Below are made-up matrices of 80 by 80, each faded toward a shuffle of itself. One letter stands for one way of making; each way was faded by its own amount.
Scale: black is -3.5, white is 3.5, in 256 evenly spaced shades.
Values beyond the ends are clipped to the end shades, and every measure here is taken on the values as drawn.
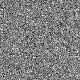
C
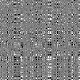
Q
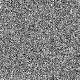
C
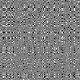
Q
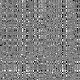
Q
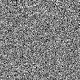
C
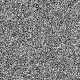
C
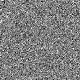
C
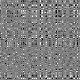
Q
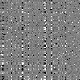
Q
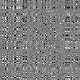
Q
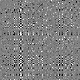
Q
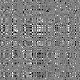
Q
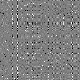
Q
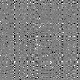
Q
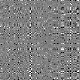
Q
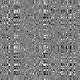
Q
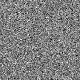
C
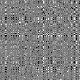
Q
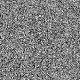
C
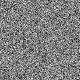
C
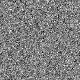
C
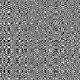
Q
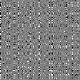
Q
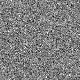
C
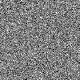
C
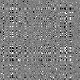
Q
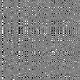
Q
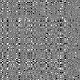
Q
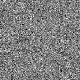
C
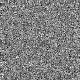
C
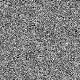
C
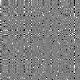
Q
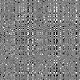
Q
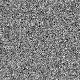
C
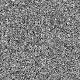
C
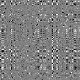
Q
